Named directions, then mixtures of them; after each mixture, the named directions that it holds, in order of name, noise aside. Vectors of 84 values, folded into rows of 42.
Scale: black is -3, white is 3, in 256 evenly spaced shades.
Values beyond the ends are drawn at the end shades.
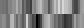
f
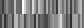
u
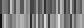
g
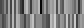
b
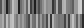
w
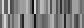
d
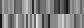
d, f, g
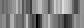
f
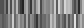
b, f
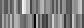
d, u, w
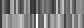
g, w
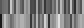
g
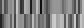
b, g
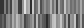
b, u, w
